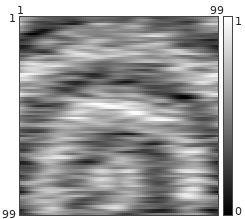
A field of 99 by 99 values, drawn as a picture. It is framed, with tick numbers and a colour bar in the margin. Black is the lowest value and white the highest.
Rings: centred on the bottom middle. Slope: none. Ninth with the highest average: centre.
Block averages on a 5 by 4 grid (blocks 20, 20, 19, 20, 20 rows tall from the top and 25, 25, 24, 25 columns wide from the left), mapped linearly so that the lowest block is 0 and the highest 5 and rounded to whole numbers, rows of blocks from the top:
0 3 3 1 | 4 1 1 4 | 2 5 5 1 | 3 2 1 3 | 3 3 1 3
